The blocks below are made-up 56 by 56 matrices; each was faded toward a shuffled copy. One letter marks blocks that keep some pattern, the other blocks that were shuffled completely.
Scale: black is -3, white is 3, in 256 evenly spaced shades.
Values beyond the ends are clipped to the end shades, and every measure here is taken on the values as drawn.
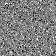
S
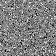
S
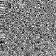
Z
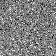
S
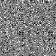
Z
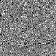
Z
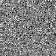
Z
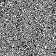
S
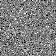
S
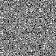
Z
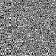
Z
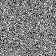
S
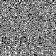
Z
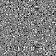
Z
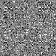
Z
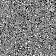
S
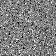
S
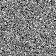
S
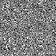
Z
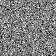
S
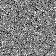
S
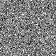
S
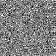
Z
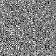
Z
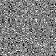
Z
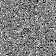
S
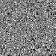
Z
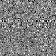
Z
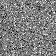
S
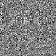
Z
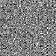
Z
